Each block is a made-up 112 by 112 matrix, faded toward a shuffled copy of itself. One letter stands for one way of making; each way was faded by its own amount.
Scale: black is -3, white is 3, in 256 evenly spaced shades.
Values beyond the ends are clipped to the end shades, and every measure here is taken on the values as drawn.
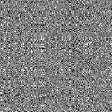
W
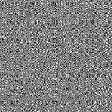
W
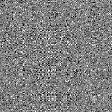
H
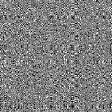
W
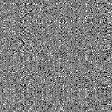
W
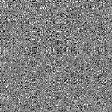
H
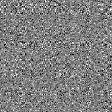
W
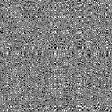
W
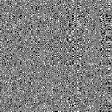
W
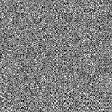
H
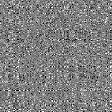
W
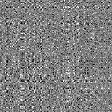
W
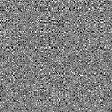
W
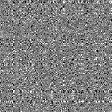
W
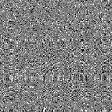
H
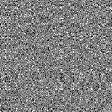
H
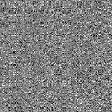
H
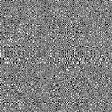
W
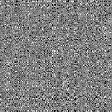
W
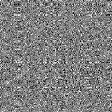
H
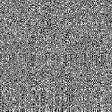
H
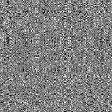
W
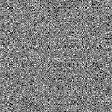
H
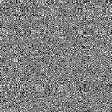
W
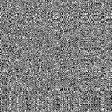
H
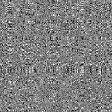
W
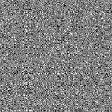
H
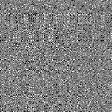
W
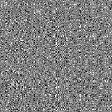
W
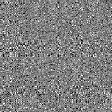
W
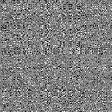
W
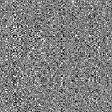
W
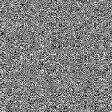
H
